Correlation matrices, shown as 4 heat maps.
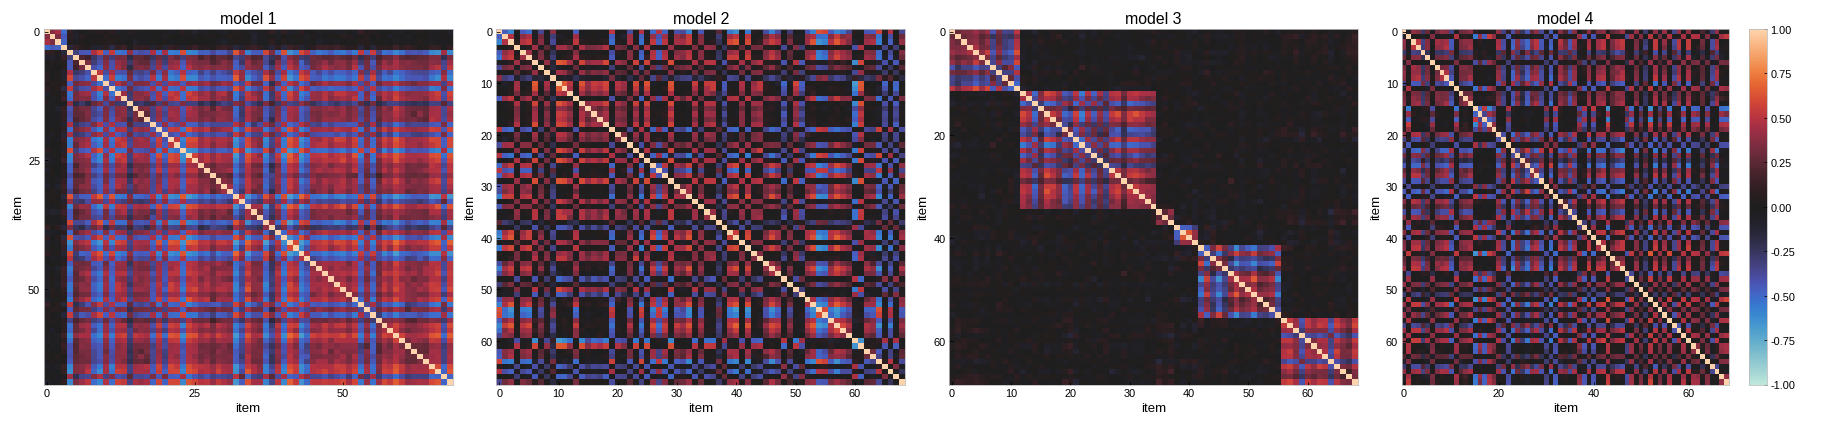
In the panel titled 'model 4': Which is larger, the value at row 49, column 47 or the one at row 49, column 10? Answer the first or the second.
the first
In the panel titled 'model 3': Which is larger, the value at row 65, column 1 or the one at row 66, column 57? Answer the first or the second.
the second
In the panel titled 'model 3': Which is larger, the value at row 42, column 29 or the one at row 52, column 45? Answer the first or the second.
the first
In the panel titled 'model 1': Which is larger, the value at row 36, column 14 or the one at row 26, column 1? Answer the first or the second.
the second
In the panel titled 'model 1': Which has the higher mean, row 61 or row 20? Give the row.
61
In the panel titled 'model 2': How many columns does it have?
69
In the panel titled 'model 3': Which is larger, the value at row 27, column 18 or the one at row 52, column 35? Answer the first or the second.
the first
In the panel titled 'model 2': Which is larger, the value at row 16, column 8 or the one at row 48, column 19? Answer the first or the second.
the first
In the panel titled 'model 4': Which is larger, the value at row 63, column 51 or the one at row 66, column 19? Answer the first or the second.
the second
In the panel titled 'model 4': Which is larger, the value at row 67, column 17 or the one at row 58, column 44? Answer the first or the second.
the second
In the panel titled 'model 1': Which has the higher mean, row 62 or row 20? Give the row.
62
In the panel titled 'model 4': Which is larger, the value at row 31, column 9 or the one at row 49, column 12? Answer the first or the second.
the second
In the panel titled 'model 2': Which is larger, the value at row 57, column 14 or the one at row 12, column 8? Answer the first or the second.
the second
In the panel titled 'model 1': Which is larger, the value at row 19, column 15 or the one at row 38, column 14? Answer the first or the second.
the first
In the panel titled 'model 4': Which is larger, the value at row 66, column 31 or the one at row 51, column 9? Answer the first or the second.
the second
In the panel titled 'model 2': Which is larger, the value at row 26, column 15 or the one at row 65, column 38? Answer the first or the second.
the second
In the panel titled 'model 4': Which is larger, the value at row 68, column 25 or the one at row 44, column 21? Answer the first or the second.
the first
